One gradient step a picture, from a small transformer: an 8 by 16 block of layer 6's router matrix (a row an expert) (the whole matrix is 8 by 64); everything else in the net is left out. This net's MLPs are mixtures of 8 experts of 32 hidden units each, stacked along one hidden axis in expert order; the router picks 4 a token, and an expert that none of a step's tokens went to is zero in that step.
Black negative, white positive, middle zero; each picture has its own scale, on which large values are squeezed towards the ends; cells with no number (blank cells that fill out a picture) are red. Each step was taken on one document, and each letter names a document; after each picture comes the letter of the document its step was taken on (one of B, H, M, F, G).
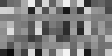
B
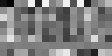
B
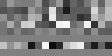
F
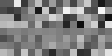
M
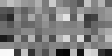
B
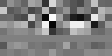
F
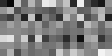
M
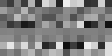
M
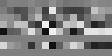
F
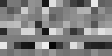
F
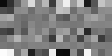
B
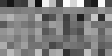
M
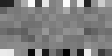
B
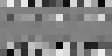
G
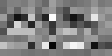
F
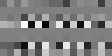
G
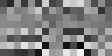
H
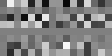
G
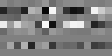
F
